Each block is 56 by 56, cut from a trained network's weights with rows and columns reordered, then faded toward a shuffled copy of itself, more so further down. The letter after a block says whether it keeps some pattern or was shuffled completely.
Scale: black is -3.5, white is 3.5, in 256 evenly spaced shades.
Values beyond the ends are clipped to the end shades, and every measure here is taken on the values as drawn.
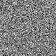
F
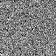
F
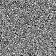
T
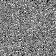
T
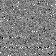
F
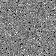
T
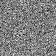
T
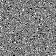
T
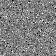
T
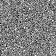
T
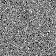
T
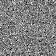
T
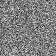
T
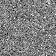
T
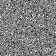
T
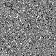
T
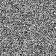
F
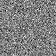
F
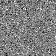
T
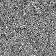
T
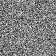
T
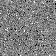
F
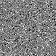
F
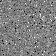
T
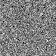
F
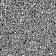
F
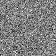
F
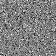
T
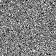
T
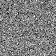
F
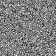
T
